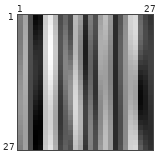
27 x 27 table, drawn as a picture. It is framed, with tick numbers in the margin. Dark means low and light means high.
No overall slope runs across the table. Streaks run downward. Stripes running up and down repeat 5 times from left to right.
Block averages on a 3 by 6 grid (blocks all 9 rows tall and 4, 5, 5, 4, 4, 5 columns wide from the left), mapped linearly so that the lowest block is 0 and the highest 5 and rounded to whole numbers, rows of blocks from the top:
1 5 2 3 1 3
1 4 3 2 1 0
0 3 3 3 1 1
